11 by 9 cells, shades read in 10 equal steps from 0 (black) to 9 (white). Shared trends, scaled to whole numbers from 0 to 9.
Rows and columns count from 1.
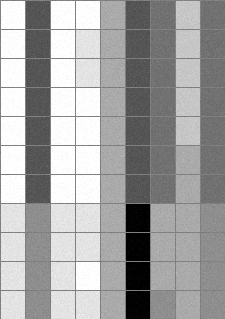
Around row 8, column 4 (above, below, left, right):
9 8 8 6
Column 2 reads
3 3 3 3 3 3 3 5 5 5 5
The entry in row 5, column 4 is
9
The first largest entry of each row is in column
1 1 1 1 1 1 1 1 1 4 1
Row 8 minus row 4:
-1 2 -1 -1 0 -3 2 -1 1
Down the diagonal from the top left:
9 3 9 9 6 3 4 6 5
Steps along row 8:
down up same down down up same down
